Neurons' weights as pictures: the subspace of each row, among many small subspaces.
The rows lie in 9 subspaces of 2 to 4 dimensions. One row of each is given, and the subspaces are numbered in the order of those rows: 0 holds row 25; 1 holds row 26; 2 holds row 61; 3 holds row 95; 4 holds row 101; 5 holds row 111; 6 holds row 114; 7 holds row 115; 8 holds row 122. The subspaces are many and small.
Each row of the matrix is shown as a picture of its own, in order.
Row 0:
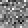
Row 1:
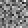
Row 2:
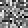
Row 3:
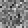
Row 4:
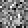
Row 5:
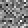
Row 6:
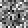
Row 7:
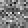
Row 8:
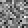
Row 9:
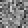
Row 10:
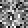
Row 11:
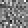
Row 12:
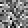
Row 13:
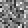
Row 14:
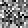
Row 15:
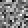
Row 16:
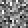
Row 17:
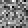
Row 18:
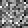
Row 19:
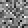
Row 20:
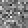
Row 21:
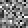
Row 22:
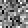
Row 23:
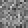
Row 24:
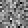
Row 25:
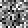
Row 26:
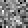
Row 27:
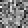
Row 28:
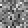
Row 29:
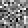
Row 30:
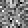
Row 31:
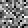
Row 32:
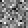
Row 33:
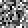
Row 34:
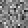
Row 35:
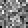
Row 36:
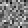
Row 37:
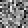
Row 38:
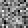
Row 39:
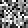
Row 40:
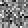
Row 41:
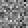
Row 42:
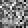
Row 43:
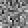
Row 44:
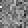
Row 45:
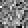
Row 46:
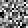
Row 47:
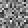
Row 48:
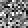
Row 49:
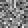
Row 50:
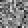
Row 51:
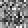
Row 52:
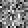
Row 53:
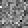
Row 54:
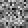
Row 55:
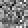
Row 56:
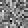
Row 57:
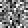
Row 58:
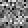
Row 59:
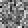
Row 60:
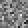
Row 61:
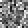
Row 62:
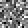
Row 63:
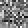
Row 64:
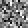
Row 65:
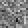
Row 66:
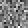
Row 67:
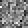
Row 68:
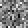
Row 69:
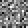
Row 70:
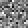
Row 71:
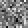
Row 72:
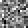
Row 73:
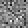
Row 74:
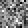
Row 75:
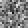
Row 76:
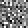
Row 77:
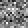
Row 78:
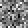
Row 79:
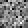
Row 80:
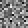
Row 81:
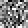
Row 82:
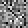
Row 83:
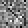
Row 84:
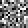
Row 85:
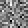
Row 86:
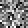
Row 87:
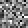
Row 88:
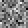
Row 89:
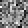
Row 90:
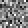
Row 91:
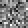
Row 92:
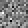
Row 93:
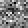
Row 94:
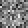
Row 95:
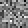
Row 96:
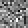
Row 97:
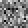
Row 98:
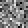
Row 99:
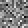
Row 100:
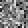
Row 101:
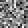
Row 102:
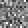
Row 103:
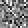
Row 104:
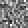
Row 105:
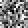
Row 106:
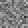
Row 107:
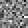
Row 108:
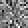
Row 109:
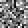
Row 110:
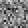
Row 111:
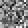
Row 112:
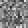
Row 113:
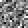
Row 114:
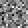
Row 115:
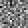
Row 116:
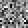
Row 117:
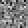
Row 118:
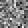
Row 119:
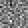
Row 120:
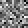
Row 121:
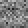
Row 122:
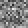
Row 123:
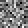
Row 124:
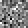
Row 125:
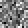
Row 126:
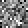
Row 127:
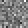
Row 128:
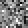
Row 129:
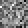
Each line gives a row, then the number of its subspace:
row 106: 2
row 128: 7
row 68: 0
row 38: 1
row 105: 8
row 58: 8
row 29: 7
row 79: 8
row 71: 7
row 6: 0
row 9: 2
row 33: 6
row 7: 8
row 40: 0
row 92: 6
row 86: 0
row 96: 7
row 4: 3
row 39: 0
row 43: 1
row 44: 4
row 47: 6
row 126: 1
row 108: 7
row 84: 7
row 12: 0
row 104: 1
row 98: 4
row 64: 8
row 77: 8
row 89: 2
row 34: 8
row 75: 8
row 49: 4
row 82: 7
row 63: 3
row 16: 1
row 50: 2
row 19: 4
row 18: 2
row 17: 6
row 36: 8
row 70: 6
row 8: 2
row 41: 6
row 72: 1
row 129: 5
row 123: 4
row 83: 7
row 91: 1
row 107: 5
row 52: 0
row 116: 6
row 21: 5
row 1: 6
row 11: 1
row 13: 4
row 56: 3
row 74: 7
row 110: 8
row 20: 8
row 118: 4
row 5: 4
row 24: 3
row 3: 3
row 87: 5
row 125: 5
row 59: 2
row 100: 4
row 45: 5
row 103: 7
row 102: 1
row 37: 2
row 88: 1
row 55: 5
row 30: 7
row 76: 1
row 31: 4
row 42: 5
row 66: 8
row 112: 3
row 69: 6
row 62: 5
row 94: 0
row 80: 6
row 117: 1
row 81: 8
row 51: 3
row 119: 7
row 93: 8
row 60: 6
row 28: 0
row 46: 6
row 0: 8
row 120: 2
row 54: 8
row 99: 4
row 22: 1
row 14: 0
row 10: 0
